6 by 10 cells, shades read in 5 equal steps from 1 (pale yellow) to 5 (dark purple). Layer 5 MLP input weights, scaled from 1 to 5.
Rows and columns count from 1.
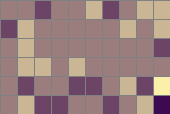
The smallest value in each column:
3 2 2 3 2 2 3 2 2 1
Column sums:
19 15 19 19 18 18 20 16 17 17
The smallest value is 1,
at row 5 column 10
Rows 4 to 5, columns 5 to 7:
2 3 3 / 4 4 3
